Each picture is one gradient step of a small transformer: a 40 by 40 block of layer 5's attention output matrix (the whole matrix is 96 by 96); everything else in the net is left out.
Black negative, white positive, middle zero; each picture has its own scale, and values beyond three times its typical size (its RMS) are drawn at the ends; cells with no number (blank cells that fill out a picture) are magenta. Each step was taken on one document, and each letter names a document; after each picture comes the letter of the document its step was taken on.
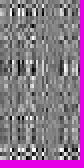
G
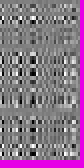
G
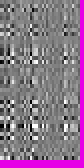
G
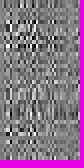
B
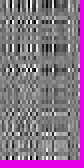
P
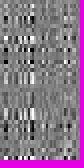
G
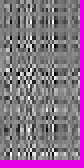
B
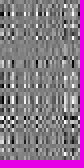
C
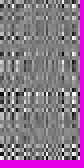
C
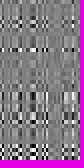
C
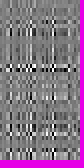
B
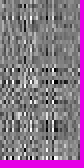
P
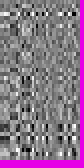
G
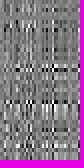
B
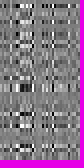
B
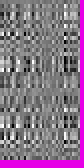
C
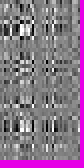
B
